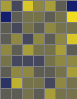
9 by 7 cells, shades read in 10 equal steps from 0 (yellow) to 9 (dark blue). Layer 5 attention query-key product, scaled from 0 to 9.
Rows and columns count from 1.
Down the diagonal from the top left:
3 6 5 4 5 4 3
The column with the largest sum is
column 1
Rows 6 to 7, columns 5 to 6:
5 4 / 6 5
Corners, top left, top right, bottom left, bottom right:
3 9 6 5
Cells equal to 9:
2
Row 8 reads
8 2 5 5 7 4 5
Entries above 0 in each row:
7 6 7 7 7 7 7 7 7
